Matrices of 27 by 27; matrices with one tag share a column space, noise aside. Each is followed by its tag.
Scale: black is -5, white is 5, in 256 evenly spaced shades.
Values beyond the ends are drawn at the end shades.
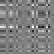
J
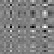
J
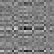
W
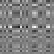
J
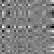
J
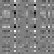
J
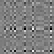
W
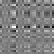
J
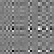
W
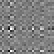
W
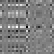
J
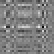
J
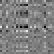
J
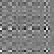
W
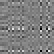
W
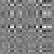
J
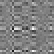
W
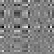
J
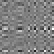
W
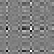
W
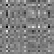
J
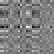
J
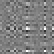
W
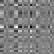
J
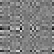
W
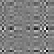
W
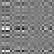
W
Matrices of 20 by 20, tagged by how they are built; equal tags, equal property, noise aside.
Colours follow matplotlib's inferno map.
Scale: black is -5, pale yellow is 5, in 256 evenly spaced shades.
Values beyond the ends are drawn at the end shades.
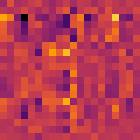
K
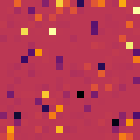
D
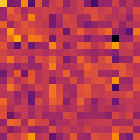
K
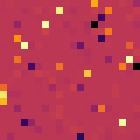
D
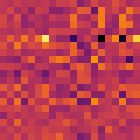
K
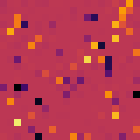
D
